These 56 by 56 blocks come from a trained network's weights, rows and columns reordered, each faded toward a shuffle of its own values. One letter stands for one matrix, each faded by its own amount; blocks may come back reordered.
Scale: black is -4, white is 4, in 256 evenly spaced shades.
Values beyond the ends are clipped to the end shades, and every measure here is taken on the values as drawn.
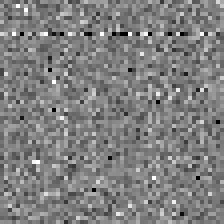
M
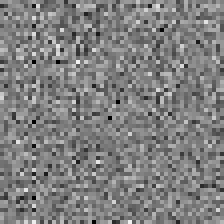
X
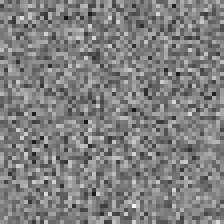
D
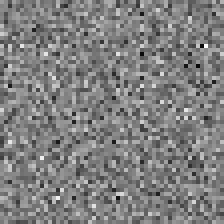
X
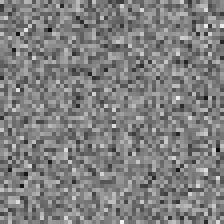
D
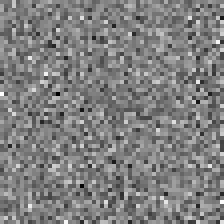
X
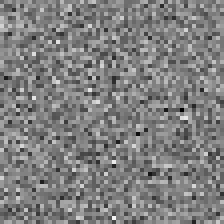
D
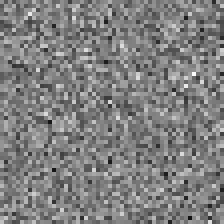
D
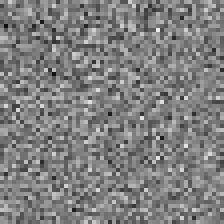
D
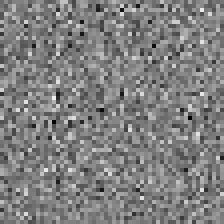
X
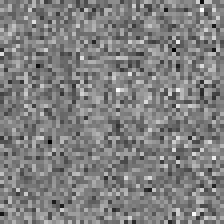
X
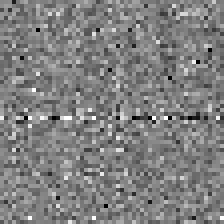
M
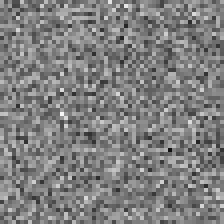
D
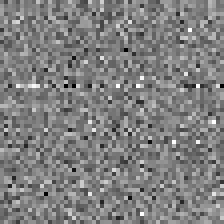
M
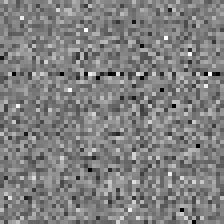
M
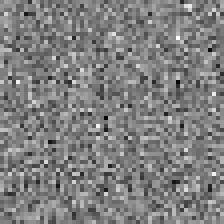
X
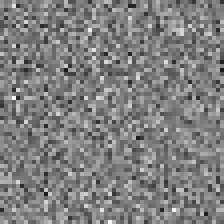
X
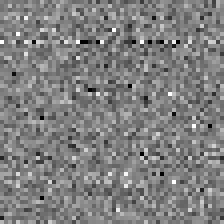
M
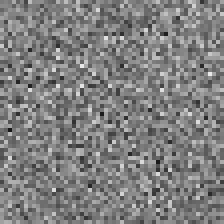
D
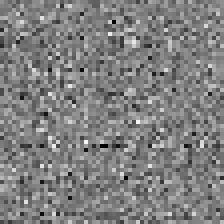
M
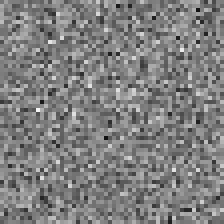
D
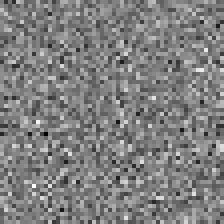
X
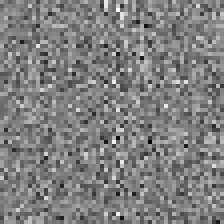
X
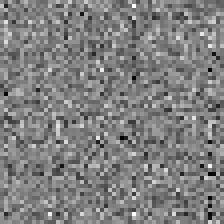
X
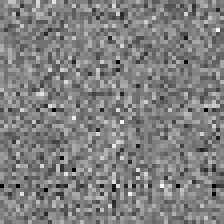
M
